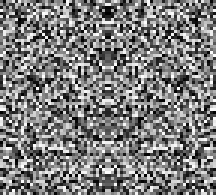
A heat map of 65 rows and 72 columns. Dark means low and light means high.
Slope: none. Histogram: flat. Grain: fine. Odd rows or columns: none. Mirror symmetry: left to right. Seam: none.
